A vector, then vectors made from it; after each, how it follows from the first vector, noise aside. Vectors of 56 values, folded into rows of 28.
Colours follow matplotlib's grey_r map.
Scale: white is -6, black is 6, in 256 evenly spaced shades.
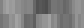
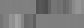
partly zeroed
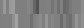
partly zeroed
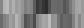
scaled up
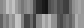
scaled up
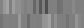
partly zeroed
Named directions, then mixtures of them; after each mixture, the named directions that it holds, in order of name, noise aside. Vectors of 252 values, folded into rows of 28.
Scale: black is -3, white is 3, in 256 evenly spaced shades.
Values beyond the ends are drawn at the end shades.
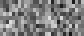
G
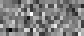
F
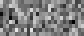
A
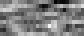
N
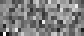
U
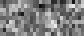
G, N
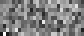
U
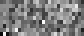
U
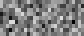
A, F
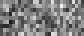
G, U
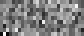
U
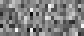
A, F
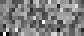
U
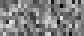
G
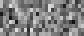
A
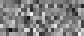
F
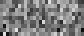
U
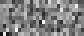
U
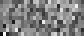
U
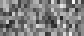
G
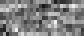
N, U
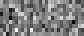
A, U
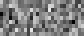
A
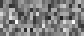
A
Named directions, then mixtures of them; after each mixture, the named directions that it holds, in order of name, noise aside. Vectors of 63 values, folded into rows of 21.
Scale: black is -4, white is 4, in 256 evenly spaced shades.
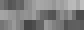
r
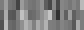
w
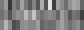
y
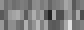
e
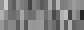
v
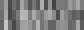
w, y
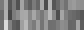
w, y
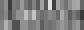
y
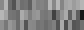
r, v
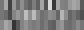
y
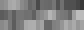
r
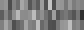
e, y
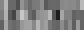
v, w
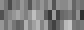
e, y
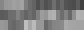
r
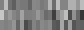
r, v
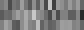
e, y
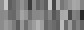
v, y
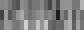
e, w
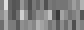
v, w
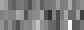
e, v
